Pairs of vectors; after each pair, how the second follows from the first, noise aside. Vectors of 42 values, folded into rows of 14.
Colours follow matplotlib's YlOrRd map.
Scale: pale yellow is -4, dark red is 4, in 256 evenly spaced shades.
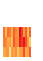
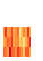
negated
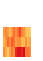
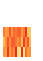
sign-scrambled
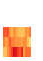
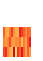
sign-scrambled
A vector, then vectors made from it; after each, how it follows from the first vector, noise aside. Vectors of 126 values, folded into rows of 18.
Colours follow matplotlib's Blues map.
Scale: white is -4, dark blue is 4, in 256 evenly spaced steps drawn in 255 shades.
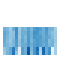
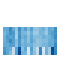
negated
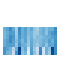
negated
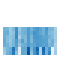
copied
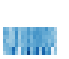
copied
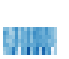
copied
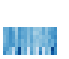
negated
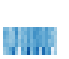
copied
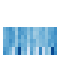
negated
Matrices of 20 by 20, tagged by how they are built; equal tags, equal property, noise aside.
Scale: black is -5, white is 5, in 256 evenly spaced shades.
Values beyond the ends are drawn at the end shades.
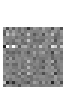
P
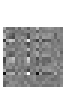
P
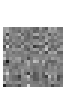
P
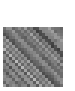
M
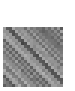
M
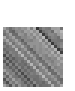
M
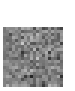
P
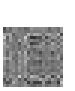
P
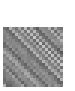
M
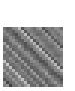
M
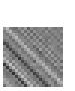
M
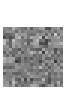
P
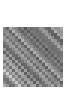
M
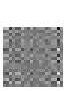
P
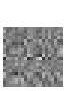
P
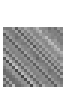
M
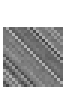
M
